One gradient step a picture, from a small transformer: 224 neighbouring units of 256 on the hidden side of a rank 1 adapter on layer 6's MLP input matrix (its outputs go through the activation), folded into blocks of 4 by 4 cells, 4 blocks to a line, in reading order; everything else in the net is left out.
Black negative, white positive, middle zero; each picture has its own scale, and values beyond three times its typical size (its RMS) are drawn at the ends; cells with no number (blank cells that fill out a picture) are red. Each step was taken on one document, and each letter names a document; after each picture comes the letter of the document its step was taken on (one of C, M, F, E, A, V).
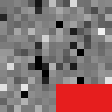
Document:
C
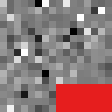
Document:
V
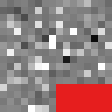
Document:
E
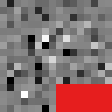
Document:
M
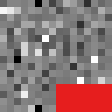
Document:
V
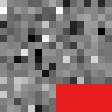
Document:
V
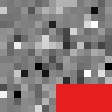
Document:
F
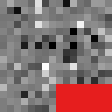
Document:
E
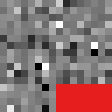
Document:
M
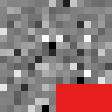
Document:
C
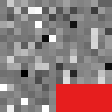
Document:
M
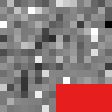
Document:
M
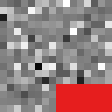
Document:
E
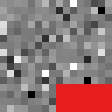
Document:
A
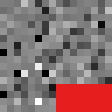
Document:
F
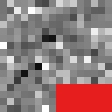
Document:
M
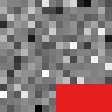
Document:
V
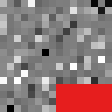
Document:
A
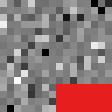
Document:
A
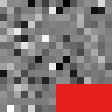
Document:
V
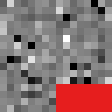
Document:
A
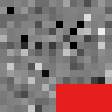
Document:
C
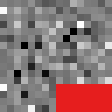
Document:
C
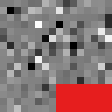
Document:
E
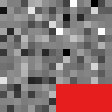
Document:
A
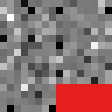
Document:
M
